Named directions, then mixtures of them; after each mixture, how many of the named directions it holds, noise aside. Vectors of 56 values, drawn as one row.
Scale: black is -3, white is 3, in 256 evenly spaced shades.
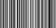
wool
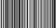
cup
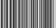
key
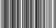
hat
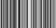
two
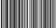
two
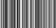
three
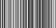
one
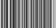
two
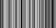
one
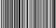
one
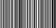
three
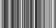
one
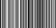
two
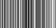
two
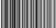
three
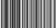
three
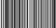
one
